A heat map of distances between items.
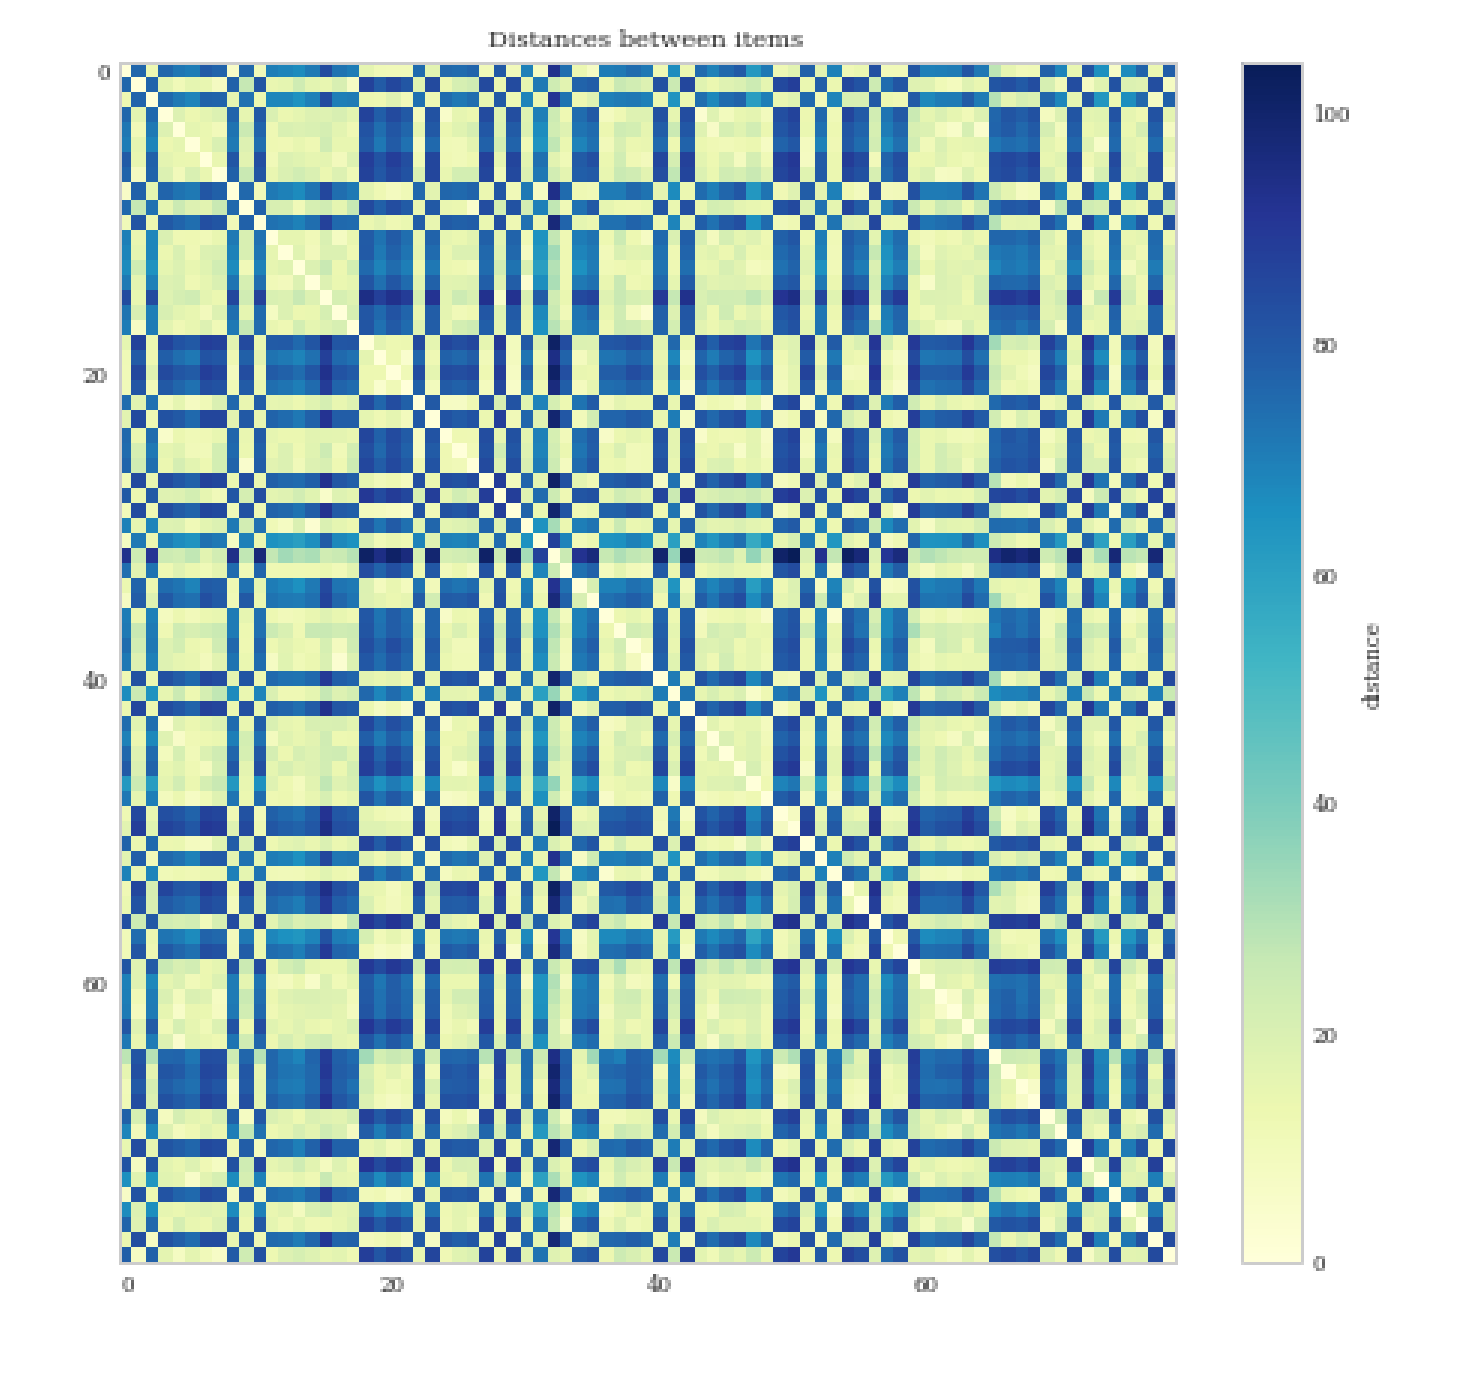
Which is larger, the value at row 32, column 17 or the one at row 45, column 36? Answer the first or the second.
the first
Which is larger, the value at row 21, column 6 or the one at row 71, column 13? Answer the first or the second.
the first
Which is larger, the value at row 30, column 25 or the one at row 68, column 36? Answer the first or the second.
the second
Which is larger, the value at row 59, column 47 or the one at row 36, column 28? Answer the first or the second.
the first
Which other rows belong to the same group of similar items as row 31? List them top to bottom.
0, 2, 8, 10, 18, 19, 20, 21, 23, 27, 29, 34, 35, 40, 42, 49, 50, 52, 54, 55, 57, 58, 65, 66, 67, 68, 71, 74, 77
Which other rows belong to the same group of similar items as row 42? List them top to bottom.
0, 2, 8, 10, 18, 19, 20, 21, 23, 27, 29, 31, 34, 35, 40, 49, 50, 52, 54, 55, 57, 58, 65, 66, 67, 68, 71, 74, 77
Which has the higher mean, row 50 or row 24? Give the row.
50
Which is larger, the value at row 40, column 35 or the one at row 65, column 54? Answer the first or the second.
the second
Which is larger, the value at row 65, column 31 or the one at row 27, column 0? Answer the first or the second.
the first
